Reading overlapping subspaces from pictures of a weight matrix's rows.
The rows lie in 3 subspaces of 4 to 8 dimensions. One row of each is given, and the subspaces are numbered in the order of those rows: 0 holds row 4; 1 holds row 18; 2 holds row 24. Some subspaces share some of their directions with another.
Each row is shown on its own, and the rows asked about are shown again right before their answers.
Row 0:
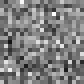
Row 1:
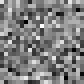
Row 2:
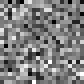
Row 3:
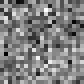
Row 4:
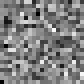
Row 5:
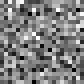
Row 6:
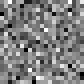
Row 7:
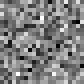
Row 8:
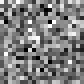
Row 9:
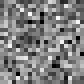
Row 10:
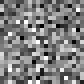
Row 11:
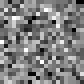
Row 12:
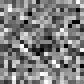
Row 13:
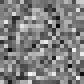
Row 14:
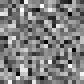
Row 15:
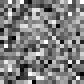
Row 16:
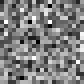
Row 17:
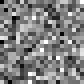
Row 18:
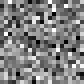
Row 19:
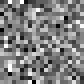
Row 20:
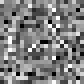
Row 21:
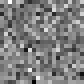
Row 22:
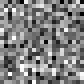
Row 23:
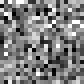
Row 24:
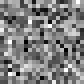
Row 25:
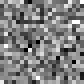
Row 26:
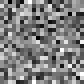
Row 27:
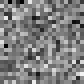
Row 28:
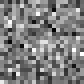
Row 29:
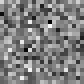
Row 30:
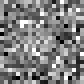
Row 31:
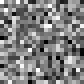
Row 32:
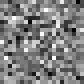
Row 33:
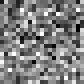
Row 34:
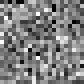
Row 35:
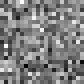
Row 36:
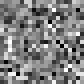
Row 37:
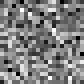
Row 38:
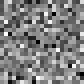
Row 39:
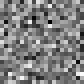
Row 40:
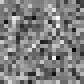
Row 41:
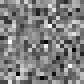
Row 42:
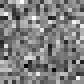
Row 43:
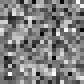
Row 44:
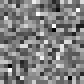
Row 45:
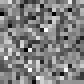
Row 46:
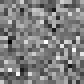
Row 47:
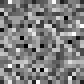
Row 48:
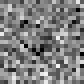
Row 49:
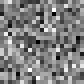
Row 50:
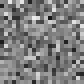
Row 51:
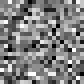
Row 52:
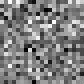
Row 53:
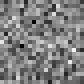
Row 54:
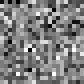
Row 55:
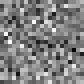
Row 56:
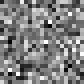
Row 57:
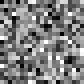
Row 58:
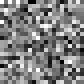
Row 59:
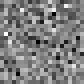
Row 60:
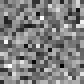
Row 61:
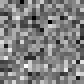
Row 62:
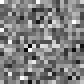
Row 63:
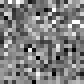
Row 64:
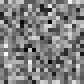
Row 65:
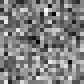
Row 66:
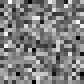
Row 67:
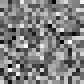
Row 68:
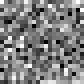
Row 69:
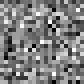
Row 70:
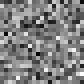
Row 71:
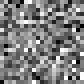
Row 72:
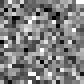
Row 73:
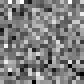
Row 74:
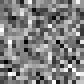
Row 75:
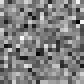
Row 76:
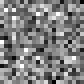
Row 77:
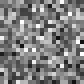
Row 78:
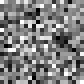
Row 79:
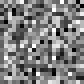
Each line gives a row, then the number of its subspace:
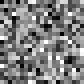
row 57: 2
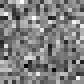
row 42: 1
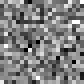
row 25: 0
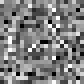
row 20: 2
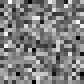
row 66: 0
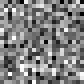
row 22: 2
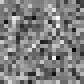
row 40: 2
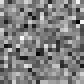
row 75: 0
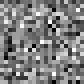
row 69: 2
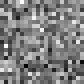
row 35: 1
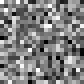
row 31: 2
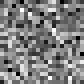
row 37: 0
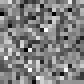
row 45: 1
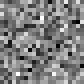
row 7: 0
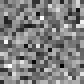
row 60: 0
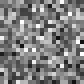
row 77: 0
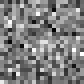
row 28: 0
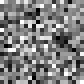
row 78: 0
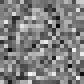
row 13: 2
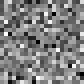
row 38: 1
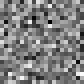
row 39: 1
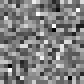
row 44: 0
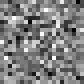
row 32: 2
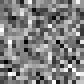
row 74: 2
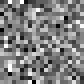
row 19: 0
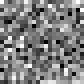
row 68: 0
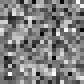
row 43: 2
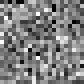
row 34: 0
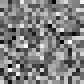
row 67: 0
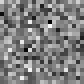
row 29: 1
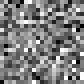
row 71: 0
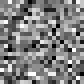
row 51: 2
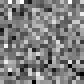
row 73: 2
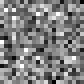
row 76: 2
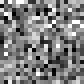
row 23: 1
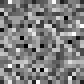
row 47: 0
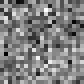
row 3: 1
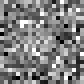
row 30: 0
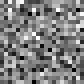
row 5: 0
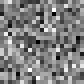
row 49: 1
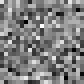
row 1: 0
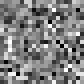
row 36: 2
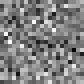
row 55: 0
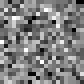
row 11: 2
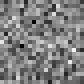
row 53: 0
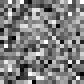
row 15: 2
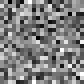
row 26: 0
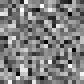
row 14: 1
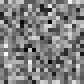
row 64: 0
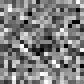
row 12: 0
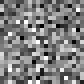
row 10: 0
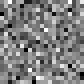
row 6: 1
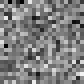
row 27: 1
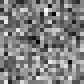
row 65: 1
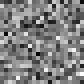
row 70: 0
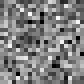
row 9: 0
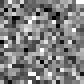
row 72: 2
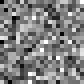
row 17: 2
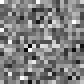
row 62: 0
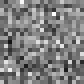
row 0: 1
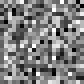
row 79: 2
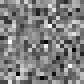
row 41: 1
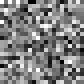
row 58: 2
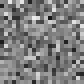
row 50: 1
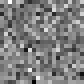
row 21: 1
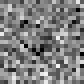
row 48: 0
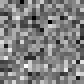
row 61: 1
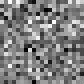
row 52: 2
